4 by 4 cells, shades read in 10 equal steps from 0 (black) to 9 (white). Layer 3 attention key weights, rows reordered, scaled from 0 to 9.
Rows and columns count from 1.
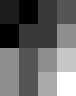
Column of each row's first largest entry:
4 4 4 4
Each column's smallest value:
0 0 2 3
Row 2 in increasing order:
0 2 2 5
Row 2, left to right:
0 2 2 5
